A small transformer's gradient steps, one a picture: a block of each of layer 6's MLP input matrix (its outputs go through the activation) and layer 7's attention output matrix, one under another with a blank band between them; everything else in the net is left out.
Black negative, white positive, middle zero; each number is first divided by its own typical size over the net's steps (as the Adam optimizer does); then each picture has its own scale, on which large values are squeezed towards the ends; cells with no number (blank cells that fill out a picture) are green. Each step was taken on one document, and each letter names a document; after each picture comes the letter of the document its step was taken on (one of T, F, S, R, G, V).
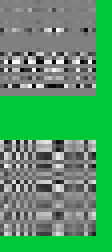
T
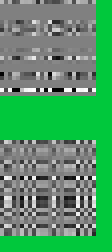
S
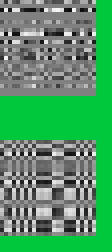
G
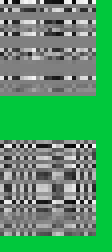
G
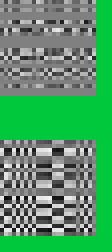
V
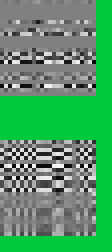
V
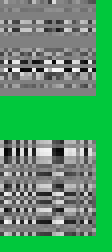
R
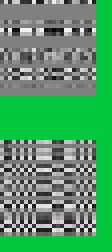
V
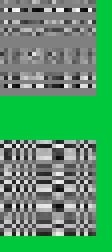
R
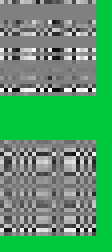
S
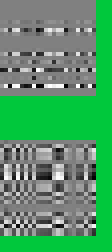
T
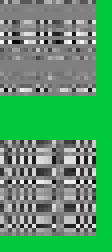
G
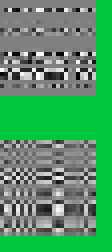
T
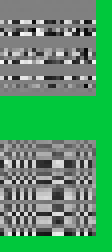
V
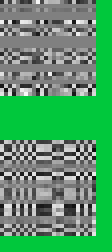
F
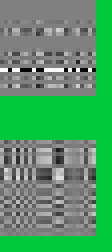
T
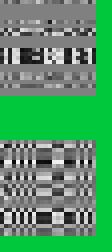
V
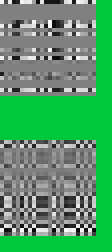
S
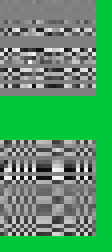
R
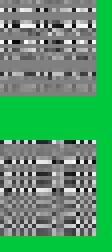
G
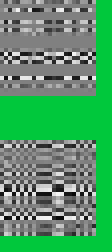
R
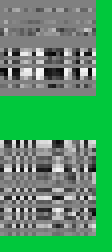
R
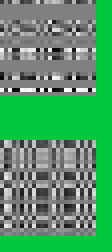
S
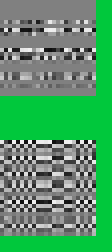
V
